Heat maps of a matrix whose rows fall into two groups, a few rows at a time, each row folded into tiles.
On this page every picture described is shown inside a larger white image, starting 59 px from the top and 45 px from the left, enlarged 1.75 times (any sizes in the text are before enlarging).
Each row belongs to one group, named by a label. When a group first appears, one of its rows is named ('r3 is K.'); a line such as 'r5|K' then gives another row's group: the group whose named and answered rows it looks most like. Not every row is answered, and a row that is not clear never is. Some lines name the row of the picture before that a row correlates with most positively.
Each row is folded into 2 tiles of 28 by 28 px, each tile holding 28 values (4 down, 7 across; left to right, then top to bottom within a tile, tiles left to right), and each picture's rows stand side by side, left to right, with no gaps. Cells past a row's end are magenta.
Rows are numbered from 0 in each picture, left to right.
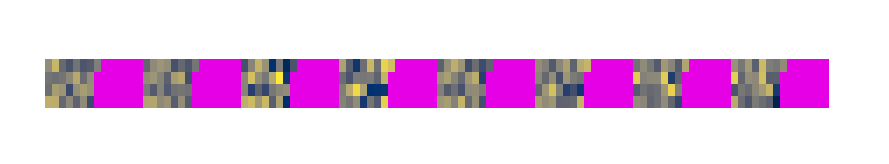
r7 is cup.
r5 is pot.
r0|cup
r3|pot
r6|cup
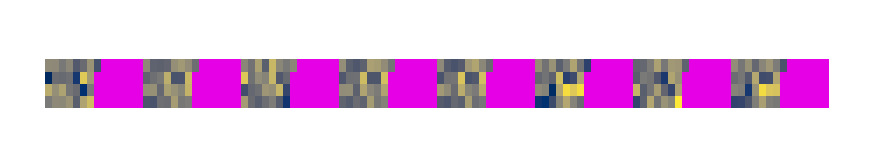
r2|cup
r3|pot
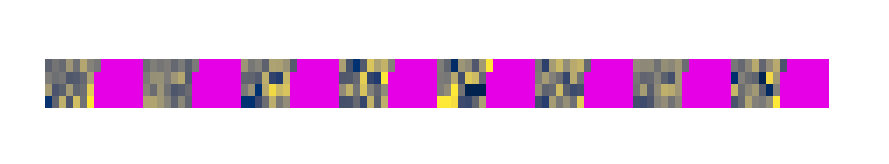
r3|pot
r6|pot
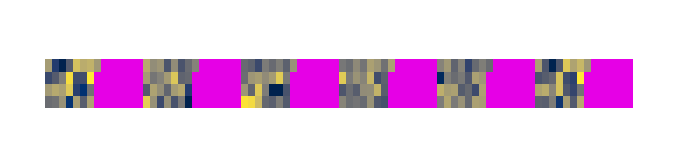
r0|pot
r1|cup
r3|cup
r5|pot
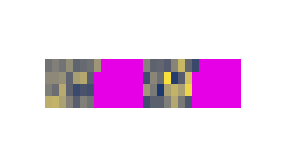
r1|pot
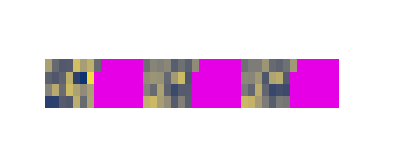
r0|pot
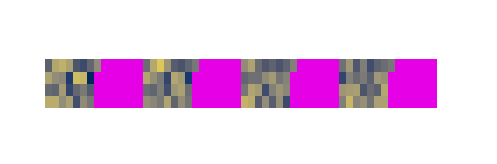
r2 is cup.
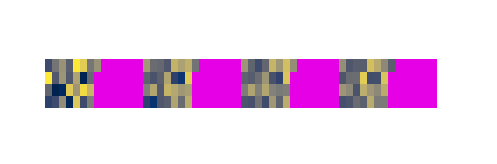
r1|pot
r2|pot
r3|pot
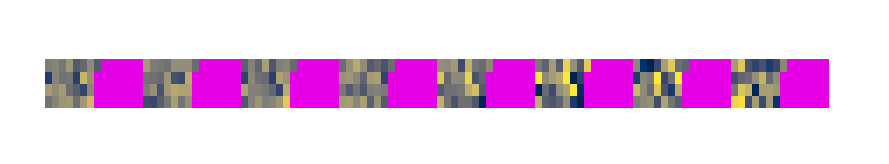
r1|pot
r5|cup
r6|pot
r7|cup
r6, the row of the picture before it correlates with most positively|3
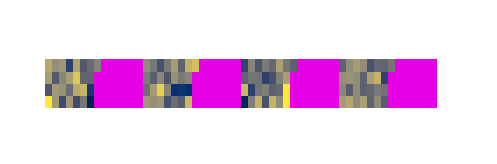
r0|cup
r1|pot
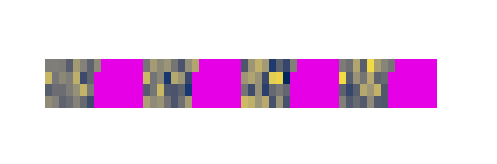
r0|cup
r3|cup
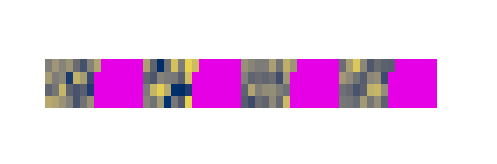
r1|pot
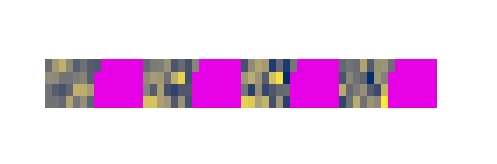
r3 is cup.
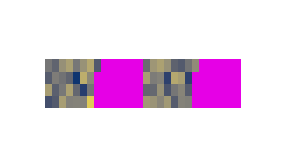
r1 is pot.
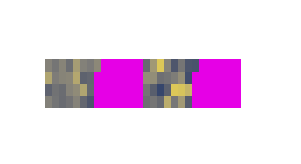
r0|cup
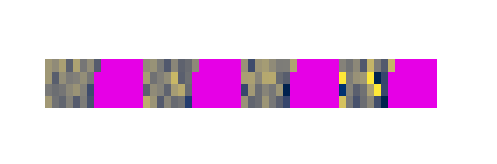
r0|cup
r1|cup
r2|cup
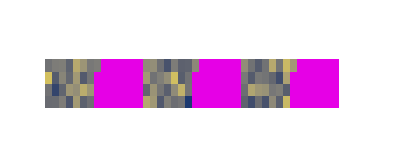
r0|cup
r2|pot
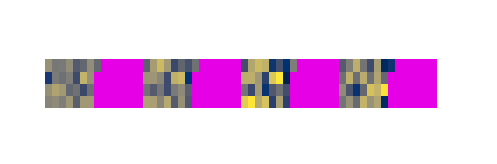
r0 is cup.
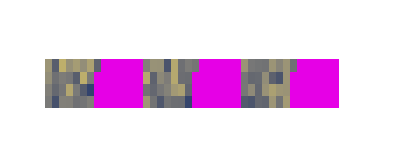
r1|cup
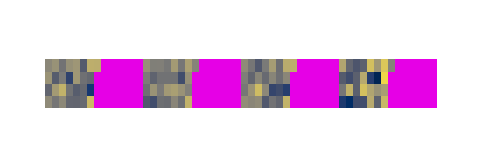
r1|pot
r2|pot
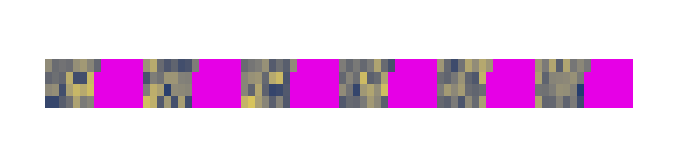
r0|pot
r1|cup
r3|pot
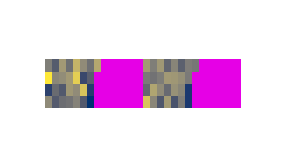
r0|cup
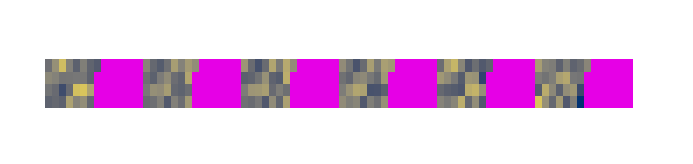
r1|pot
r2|pot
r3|pot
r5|cup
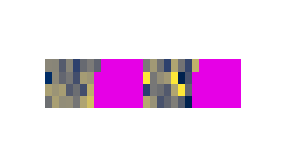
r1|cup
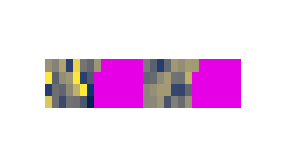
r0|cup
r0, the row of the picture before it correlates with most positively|1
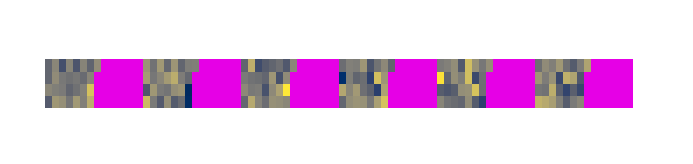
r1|cup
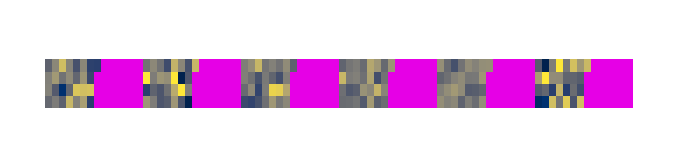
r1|cup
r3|cup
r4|pot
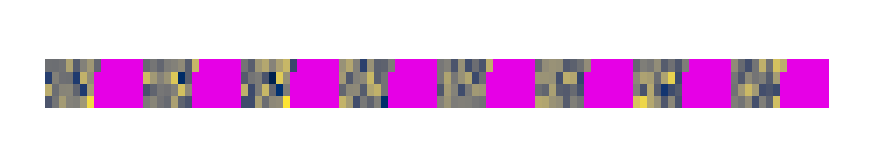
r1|cup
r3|cup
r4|cup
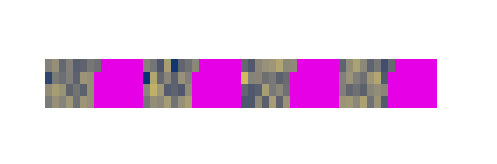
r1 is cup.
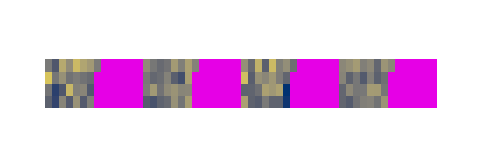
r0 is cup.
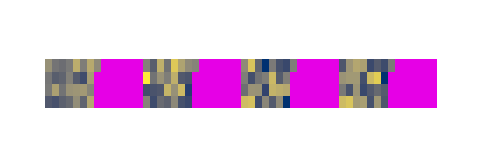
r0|pot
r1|cup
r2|cup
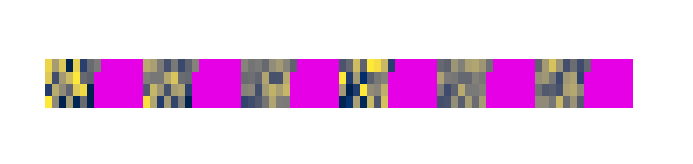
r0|cup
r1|cup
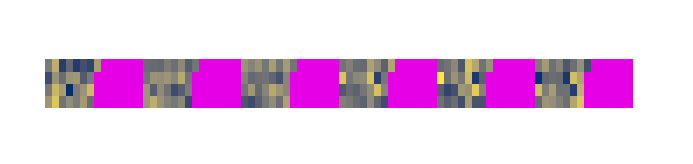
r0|cup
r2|pot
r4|cup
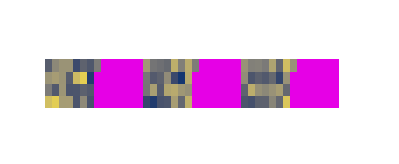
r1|pot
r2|pot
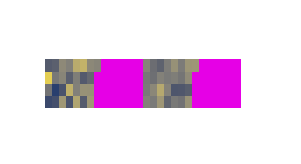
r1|pot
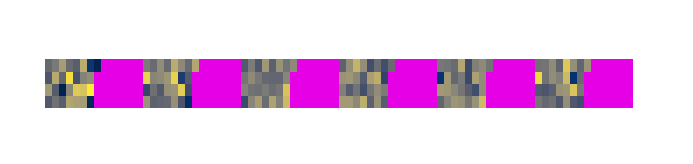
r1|cup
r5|cup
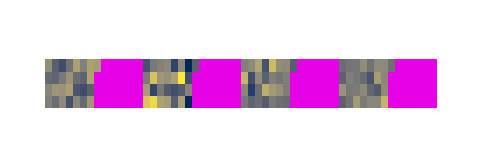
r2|cup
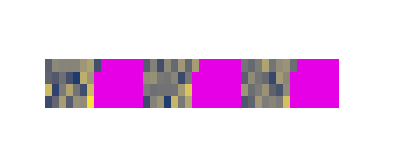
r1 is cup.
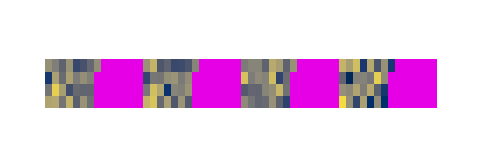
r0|cup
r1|cup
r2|cup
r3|cup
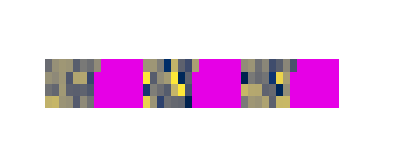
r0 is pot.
